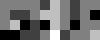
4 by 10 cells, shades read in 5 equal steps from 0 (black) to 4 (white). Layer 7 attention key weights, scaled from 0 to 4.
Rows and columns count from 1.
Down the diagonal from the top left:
2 1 0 1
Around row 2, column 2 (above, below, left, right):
2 3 2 1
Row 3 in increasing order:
0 0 0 1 2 2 2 2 3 3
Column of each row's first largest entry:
6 5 2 6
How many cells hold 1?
9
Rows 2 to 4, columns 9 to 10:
2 0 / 2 2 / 2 3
